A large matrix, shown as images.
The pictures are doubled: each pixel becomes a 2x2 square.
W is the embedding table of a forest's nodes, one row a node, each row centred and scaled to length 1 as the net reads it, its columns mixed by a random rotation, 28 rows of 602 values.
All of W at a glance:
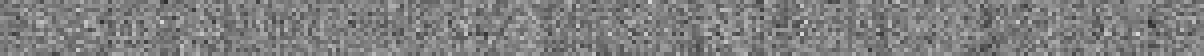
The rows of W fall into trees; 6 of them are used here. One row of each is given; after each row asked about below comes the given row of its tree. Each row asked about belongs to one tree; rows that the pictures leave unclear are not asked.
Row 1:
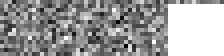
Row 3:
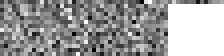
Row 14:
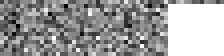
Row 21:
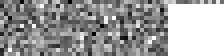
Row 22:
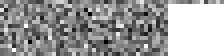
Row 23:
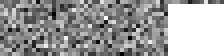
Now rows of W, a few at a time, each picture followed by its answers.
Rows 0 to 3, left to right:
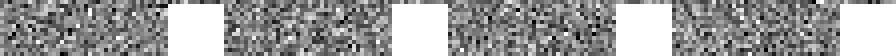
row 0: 14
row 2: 22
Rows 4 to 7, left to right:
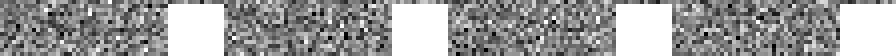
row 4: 14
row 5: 21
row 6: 23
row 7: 3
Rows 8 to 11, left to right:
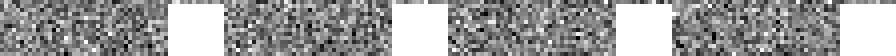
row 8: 1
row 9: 22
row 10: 23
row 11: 23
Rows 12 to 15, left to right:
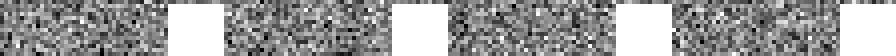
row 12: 3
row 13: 23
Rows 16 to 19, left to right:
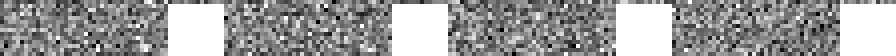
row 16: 3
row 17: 3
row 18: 1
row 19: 22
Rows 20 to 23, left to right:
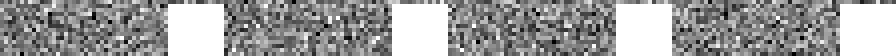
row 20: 14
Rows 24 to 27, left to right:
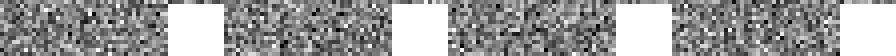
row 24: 14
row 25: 22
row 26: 22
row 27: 1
